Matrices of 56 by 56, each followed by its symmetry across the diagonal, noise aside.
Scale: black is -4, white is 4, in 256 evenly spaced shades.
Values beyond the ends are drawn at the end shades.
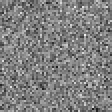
neither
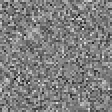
symmetric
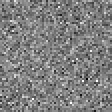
neither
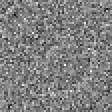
symmetric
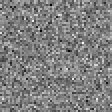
neither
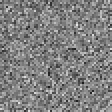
symmetric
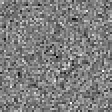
symmetric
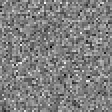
neither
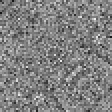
symmetric
